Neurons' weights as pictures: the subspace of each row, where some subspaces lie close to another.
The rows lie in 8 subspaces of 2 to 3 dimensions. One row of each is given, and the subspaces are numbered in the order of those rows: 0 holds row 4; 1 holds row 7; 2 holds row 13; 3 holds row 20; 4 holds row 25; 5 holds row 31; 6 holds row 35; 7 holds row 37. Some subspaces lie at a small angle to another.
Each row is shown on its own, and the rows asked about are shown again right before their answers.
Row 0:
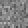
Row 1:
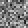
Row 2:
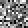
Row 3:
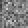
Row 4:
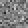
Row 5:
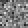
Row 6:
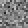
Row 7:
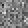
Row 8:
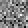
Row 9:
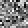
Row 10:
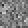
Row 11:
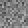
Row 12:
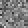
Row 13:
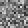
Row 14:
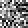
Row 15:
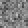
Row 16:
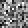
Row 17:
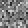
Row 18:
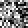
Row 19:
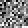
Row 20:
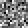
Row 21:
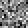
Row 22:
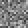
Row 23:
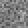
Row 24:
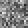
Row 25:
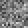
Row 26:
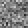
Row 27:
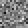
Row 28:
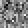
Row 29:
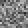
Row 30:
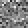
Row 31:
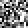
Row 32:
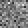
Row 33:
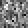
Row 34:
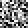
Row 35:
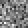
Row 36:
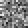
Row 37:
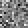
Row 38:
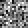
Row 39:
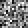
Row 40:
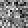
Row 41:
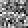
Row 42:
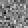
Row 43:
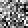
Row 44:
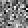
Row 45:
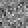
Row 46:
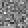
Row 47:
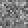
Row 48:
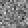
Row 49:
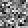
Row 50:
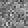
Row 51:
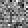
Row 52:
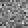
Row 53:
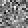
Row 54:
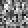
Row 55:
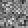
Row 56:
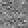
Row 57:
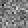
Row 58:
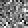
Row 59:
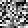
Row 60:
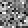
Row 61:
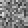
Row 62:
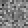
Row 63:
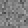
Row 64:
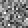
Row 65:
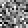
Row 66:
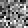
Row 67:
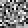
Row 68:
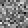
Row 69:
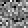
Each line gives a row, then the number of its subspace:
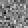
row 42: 6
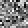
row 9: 4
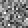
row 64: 4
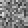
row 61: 3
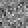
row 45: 2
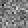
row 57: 5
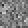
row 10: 7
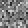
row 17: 2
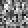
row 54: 1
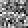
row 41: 1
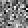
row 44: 4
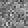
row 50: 0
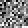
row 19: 3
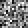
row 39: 3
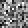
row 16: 3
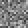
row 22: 2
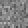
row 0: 6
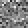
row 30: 4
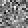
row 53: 4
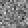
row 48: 0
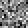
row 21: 2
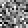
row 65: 6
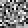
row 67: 0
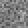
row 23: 5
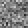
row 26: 4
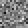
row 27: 0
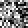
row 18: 5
